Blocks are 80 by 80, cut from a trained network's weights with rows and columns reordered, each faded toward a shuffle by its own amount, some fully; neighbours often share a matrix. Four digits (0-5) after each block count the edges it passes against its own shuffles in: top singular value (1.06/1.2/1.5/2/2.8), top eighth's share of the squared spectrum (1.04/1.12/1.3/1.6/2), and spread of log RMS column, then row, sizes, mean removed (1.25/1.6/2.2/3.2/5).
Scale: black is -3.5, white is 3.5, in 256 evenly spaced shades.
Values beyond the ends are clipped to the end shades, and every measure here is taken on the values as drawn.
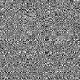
4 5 2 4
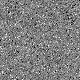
0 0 0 0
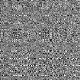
4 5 2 3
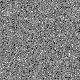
0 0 0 0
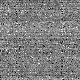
3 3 1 1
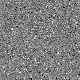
0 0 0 0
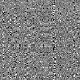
3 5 3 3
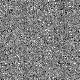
2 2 0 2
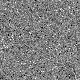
0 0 0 0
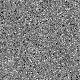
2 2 0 0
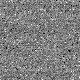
1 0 0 0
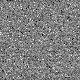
0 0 0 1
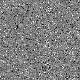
2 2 1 0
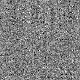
2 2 0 2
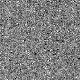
2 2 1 2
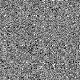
3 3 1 2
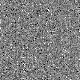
2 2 0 1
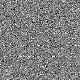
2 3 1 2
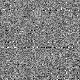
3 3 0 2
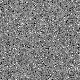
1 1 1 0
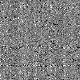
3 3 1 2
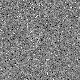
1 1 0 1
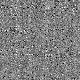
2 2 0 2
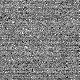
3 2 1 0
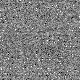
1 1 0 0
